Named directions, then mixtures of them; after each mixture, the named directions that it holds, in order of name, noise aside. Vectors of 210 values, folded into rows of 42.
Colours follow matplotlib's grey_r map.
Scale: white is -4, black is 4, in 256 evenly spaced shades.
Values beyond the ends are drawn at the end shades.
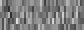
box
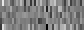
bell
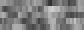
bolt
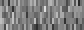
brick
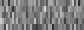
brick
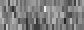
bolt, brick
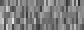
box, brick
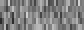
box, brick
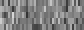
brick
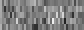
bolt, box, brick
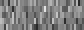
brick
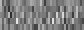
box, brick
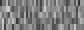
box, brick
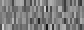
bell, brick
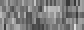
bolt, box, brick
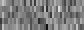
bell, bolt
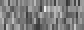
bolt, box, brick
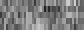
bolt, box, brick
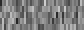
box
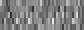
box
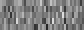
bell, box, brick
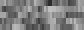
bolt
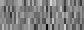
bell, box, brick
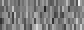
brick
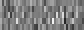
box, brick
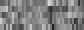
bolt, brick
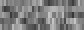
bolt, box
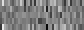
bell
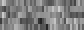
bell, bolt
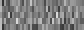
bell, box, brick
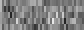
bolt, box, brick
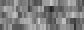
bolt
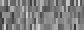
bell, box, brick
